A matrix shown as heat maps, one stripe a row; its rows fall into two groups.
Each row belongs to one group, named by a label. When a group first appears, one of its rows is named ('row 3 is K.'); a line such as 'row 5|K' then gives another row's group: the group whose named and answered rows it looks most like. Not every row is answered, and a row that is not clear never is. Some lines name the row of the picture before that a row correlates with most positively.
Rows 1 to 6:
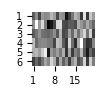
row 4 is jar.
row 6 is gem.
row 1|gem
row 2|jar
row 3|gem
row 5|jar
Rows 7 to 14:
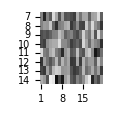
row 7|gem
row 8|jar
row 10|gem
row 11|jar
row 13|gem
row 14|jar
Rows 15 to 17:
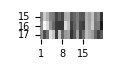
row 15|jar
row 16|jar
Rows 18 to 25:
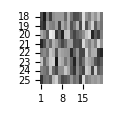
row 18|gem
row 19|gem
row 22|jar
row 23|jar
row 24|jar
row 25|gem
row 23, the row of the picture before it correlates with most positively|17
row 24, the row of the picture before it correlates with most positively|17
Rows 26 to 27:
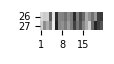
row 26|jar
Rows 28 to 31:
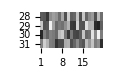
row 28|gem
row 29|jar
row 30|gem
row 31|jar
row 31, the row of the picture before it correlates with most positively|26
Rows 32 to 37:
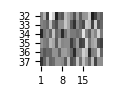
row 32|jar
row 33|jar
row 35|jar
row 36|gem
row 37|gem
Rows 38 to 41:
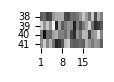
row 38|gem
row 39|jar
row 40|gem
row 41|jar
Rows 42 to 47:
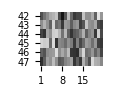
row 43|jar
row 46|gem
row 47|gem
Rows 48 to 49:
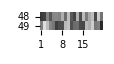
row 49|jar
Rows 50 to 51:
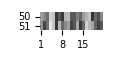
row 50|jar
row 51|jar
